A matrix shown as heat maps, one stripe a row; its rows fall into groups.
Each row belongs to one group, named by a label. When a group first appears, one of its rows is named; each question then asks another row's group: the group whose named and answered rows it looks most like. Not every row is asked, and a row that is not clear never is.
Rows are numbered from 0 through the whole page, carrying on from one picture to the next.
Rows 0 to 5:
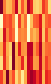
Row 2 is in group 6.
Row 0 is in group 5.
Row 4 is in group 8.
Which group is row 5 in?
8
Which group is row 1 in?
6
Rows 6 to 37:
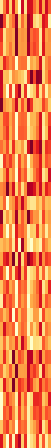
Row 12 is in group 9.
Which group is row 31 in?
8
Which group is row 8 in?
5
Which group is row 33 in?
8
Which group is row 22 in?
9
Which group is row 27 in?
6
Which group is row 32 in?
5
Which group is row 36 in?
6
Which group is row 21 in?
5
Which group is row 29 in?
6
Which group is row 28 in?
9
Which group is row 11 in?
8
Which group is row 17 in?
6
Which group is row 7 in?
5
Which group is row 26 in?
6
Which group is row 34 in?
6
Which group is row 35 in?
6
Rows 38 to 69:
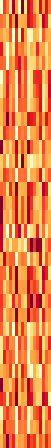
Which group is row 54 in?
9
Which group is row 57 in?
5
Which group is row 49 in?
9
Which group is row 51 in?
5
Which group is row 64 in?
9
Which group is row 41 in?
9
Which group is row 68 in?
6
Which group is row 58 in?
5
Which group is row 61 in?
9
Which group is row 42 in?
9
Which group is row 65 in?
5
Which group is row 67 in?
6
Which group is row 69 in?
8
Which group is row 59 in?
8
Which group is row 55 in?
8
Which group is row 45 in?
6
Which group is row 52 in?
5
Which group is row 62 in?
6
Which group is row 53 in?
5
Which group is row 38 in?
8
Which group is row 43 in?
6
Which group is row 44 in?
6
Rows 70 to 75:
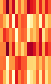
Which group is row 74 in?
9
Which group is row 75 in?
9
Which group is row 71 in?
9
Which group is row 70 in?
8
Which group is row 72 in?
6
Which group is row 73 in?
8
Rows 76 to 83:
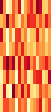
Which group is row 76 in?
8
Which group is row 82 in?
8
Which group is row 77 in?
8
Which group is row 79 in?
9
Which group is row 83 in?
6
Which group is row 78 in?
9
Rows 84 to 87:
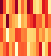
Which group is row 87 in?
6
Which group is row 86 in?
9
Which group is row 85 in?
8
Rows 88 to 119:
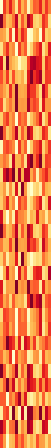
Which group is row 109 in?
8
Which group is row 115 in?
8
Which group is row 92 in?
8
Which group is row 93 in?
8
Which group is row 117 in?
8
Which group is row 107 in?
6
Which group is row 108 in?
5
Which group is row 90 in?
9
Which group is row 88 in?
6
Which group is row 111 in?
6
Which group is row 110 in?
6
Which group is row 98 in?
6
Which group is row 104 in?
5
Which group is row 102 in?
6
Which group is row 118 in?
5
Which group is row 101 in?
9
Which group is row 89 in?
5
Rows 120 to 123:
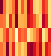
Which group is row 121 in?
5
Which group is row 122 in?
6
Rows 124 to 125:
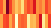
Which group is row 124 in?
8
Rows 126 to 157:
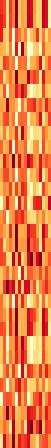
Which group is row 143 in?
5
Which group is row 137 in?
8
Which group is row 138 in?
6
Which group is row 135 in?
9
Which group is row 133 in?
8
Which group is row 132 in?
9
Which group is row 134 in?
6
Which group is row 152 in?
8
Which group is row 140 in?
6
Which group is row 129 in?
9
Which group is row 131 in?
5
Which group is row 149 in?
5
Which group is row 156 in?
8
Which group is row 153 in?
9
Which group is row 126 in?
5
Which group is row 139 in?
9
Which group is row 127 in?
5
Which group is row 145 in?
8
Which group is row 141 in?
9
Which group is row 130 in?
6
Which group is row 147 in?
9
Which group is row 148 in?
5
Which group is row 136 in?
9
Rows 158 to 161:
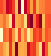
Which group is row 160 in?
6
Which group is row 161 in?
5
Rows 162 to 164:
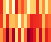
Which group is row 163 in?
8
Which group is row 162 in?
9
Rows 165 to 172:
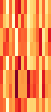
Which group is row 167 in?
6
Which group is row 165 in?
9
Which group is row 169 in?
9
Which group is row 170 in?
5
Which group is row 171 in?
5
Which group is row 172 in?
9
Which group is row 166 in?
9
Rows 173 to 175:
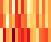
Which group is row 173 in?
9
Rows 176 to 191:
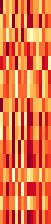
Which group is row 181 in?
6
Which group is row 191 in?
8
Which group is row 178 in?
9
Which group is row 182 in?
6
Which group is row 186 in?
8
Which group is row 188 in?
9
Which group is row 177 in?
8
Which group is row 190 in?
6
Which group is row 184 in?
8
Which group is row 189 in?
8
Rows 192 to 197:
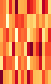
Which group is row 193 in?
9
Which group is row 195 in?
8
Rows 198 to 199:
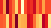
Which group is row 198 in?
8
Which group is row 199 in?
5
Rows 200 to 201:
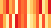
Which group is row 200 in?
6
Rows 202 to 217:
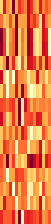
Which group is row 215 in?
9
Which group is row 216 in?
6
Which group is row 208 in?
9
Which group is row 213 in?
8
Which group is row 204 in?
5
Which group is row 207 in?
9
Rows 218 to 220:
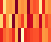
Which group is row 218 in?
5
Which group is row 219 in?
8
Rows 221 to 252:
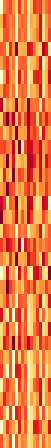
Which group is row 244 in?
6
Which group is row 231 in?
8
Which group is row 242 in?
6
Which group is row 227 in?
6
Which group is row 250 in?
9
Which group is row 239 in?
5
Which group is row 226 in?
6
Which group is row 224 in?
5
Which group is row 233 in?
8
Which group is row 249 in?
6
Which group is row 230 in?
5
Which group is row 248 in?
6
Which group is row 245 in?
8
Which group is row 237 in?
6
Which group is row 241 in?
8
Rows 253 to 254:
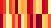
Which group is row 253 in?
5
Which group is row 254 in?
8
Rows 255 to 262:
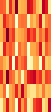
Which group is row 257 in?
8
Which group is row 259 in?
9
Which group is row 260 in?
8
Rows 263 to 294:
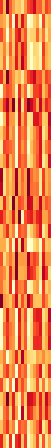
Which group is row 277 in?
8
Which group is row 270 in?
8
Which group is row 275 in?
5
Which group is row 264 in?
9
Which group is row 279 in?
6
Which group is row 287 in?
6
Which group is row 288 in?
9
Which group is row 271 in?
6
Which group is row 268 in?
8
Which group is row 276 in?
5
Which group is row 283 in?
9
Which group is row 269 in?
6
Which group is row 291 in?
8
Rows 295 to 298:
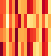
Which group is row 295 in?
5
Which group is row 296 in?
9
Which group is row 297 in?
5
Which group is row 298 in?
5
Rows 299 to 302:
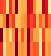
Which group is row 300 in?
8
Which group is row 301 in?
5
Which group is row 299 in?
5
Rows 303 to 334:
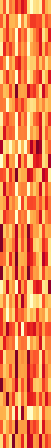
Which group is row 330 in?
5
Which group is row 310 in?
9
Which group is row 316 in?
6
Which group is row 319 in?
5
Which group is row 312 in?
6
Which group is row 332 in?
9
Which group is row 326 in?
8
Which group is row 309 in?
5
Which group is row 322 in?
5
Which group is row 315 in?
5
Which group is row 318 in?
6
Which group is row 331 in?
8
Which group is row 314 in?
6
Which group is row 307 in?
9
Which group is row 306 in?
6
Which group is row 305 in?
6
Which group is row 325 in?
9
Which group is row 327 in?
6
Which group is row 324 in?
9
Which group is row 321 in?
5
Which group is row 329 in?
5
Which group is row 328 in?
5
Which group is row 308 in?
6
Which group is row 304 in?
8
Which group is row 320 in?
5
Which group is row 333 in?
5
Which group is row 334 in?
8
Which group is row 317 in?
8
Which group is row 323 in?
6
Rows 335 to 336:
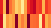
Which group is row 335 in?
8
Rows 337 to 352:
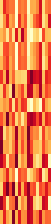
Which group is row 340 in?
6
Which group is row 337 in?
6
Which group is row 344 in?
9
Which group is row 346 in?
5
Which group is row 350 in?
8
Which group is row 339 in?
9
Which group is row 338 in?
6
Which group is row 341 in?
6
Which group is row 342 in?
8
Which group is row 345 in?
8
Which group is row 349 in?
6
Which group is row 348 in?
5
